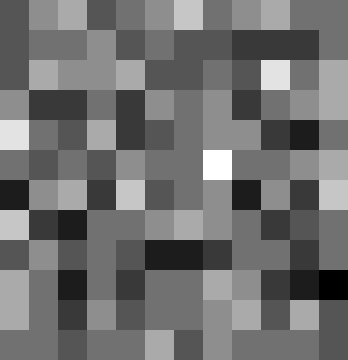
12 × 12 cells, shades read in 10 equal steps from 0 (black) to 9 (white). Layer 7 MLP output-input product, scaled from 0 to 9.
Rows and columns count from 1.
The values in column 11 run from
1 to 6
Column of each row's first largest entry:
7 4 10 12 1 8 5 1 2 1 1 6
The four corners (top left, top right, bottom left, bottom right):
3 4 4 3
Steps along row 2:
up same up down up down same down same same up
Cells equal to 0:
1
